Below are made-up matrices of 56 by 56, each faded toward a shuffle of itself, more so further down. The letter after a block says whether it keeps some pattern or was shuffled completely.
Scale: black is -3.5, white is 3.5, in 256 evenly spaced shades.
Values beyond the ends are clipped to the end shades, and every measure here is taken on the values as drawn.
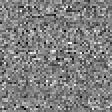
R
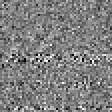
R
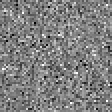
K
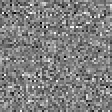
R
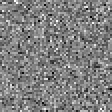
K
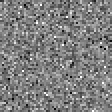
K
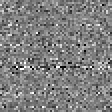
R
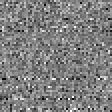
R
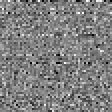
R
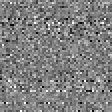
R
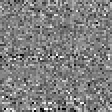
R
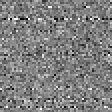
R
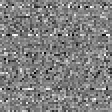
R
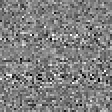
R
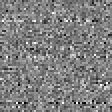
R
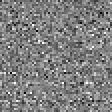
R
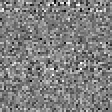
R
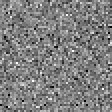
K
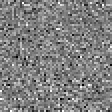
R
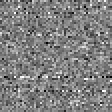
R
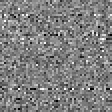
R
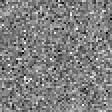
K
